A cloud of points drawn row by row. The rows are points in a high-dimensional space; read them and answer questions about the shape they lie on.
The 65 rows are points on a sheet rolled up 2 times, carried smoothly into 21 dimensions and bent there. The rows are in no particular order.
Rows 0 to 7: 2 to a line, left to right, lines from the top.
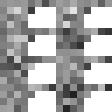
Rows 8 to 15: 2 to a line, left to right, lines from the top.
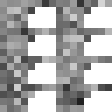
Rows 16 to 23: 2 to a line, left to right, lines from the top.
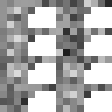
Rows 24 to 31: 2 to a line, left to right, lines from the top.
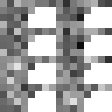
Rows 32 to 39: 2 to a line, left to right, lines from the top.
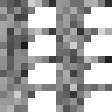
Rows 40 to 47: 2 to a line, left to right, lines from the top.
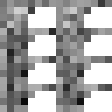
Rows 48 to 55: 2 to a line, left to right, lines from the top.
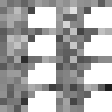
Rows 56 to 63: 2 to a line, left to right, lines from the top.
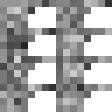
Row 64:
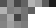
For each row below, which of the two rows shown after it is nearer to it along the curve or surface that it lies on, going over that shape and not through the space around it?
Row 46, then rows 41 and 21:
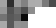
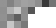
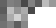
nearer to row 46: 41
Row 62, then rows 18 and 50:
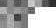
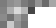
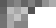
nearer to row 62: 18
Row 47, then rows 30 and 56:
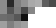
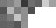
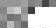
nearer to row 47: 56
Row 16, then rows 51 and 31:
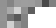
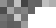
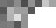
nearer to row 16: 31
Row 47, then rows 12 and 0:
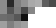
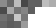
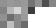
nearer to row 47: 0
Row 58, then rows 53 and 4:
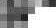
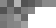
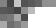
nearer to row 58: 4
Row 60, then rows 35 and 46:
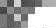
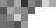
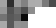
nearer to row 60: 35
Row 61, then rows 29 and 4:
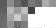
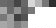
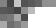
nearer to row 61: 4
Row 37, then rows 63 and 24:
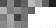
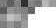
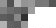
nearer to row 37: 24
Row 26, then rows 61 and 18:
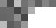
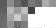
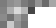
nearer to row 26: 61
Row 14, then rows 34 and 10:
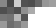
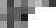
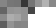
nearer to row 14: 10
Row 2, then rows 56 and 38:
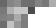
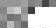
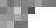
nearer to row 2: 56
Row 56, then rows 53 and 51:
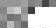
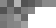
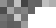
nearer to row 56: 51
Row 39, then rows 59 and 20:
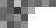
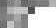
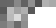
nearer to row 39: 20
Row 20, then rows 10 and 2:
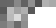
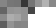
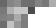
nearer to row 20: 2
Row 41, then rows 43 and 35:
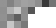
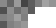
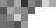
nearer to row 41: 35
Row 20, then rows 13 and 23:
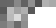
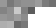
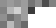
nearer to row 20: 23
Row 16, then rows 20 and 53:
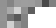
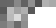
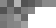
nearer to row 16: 20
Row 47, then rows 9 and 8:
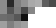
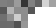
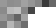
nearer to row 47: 8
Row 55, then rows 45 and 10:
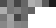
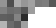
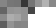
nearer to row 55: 45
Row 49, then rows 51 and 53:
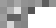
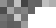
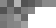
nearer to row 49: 51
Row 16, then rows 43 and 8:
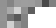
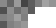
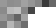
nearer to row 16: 8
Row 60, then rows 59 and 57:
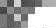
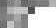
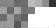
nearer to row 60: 59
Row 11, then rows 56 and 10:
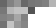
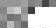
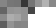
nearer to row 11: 56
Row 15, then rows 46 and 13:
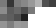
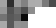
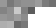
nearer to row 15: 46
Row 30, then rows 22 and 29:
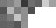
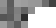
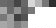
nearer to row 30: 22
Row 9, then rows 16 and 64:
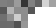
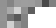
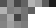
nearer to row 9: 16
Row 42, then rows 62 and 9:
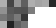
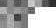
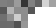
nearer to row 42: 62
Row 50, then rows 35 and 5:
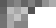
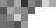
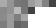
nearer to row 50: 35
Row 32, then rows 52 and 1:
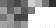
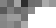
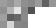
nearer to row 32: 1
